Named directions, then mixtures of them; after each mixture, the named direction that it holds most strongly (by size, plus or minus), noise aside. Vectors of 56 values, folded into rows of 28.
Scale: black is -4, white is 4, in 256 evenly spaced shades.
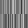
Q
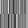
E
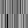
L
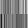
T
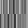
E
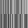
Q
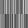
Q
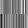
T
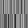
Q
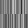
Q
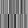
E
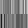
T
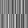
Q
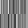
E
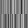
Q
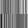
T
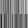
T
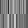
E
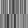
E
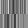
E
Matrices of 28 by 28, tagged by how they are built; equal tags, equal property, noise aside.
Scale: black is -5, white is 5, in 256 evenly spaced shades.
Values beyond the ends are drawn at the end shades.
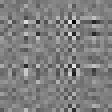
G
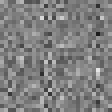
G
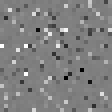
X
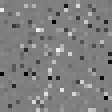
X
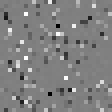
X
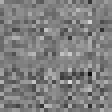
G
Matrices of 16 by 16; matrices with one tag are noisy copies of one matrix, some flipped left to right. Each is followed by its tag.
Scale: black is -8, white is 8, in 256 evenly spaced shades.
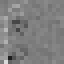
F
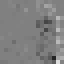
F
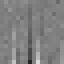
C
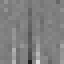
C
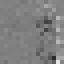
F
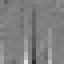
C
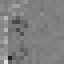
F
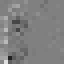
F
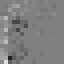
F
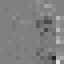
F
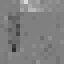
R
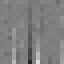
C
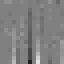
C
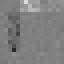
R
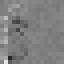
F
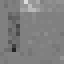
R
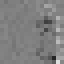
F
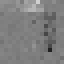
R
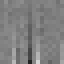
C
